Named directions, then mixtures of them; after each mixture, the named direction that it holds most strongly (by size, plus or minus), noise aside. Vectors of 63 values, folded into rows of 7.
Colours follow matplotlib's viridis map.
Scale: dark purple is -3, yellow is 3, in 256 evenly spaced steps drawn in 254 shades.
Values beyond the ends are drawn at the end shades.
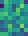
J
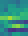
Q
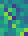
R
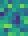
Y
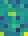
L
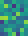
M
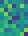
R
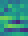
Q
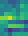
Q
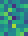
R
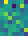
J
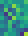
R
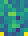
L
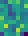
L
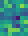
Y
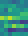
Q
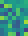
R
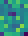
L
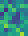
Y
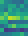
Q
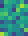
J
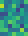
J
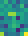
L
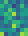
L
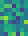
M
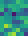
Y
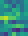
Q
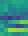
Q
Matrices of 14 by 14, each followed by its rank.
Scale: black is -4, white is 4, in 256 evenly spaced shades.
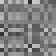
two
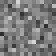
full rank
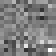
three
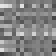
two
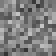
full rank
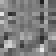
three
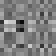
two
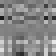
two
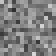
full rank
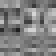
two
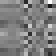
two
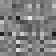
three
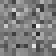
three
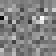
three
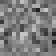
three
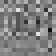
three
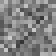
full rank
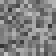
full rank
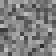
full rank
